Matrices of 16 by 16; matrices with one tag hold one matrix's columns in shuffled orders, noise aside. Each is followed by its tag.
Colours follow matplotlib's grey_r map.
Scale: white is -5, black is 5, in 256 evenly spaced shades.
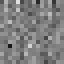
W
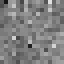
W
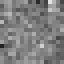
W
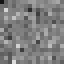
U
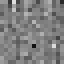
W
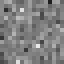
U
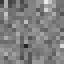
W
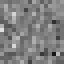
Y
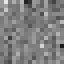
W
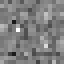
Y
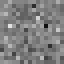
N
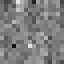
W
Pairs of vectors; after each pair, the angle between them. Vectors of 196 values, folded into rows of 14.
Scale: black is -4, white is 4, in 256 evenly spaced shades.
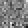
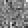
nearly parallel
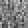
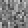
nearly parallel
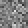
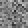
nearly opposite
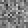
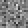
partly aligned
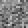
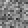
orthogonal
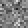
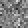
nearly parallel
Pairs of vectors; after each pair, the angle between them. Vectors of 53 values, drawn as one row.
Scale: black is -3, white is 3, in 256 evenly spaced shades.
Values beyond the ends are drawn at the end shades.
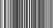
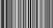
nearly opposite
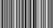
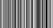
nearly opposite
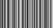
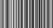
orthogonal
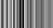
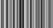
nearly parallel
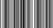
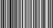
partly opposed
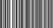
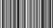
partly opposed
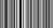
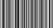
partly opposed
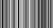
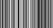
nearly parallel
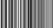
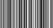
orthogonal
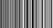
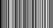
partly aligned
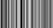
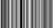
nearly parallel
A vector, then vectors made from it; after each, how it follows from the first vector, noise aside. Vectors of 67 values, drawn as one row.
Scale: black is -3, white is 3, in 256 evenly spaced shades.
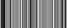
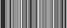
copied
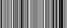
wrapped around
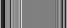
partly zeroed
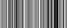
wrapped around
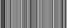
shrunk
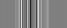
partly zeroed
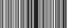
wrapped around
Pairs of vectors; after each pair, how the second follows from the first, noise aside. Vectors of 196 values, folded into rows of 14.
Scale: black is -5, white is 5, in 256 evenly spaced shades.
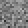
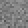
shrunk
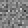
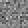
reversed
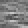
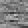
negated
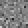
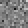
reversed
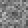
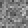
reversed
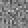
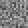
reversed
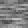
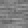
shrunk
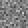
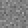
shrunk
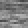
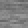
shrunk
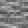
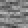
negated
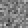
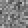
reversed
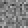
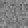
shrunk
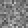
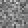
reversed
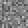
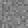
shrunk
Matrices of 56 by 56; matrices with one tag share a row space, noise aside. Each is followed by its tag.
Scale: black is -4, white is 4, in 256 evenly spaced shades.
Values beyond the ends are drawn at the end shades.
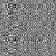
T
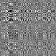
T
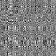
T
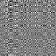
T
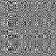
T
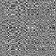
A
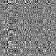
T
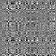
A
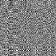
T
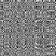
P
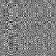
T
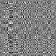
T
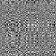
A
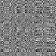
P
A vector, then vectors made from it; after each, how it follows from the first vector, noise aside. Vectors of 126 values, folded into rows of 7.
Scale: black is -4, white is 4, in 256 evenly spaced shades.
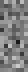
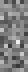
negated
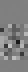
partly zeroed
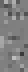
partly zeroed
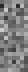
wrapped around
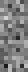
wrapped around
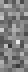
negated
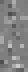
partly zeroed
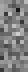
wrapped around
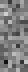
wrapped around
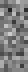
wrapped around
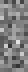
negated
